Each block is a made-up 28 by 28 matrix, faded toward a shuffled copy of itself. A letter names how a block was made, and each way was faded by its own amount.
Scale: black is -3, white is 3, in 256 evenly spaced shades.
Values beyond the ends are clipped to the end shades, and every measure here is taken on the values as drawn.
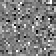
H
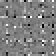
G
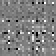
G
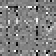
G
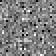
H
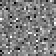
H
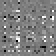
G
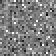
H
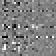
G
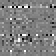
G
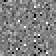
H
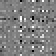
G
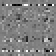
G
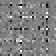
G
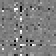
G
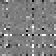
G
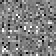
H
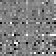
G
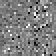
H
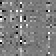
G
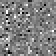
H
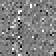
H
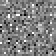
H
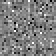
H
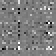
G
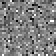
H
